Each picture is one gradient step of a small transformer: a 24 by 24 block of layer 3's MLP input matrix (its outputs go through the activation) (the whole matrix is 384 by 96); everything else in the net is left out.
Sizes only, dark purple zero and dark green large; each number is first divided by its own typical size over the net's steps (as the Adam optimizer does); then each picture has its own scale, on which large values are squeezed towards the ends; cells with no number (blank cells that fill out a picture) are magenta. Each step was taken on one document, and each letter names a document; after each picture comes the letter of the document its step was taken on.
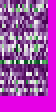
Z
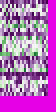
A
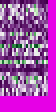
Z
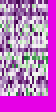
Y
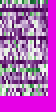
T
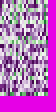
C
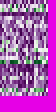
Z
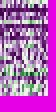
T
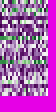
C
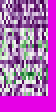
T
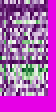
T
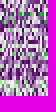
A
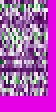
Z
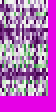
A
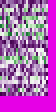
Y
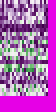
T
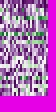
Y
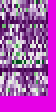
Z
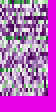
A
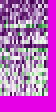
Y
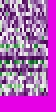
C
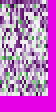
Y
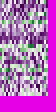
T
